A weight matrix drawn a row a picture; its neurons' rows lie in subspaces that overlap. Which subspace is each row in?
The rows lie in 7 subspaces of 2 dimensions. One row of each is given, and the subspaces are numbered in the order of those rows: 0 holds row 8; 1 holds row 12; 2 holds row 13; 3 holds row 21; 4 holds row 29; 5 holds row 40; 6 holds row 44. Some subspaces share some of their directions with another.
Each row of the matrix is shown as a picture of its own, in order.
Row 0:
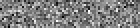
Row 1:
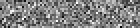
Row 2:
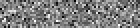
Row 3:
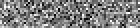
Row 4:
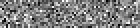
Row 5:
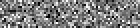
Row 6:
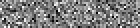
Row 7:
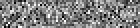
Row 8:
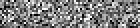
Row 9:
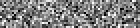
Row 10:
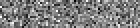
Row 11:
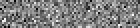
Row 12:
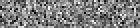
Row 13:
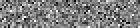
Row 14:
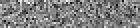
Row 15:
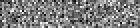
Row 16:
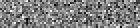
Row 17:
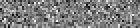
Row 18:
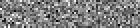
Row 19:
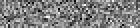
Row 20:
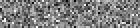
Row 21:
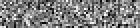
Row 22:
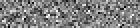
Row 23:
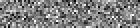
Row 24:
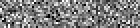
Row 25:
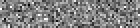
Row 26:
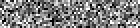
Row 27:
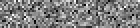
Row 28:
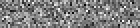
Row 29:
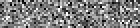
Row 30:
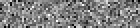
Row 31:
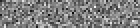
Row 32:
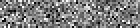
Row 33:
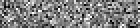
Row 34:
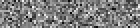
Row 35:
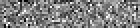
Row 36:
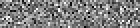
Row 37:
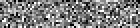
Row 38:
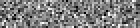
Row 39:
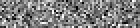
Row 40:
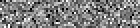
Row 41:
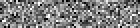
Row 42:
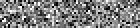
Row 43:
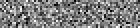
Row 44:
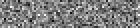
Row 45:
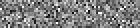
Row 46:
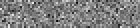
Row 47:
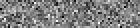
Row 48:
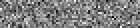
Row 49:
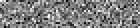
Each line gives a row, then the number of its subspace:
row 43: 2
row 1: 1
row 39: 3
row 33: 0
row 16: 2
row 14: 2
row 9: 3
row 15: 5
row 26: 0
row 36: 4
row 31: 5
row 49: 5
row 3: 0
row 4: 3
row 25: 6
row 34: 6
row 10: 1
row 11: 0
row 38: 3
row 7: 1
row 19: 0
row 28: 4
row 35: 2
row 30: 4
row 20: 1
